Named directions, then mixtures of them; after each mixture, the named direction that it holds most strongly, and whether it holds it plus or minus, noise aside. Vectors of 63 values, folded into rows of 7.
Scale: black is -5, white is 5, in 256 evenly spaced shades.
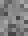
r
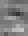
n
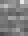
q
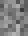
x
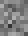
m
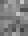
n, minus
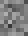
m, plus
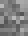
x, minus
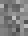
x, minus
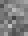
m, minus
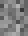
x, plus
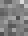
r, plus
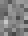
r, plus
